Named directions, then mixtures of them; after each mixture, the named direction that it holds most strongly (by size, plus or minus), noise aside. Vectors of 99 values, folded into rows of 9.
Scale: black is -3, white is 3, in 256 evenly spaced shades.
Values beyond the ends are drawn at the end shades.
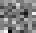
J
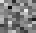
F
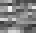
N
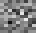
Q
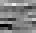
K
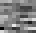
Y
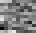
Y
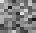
F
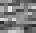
N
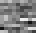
Y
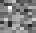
F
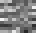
N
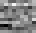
K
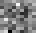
J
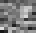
Y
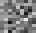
Q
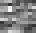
N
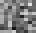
F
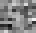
K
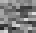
Y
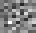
Q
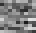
Y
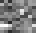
N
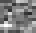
N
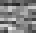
K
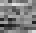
K
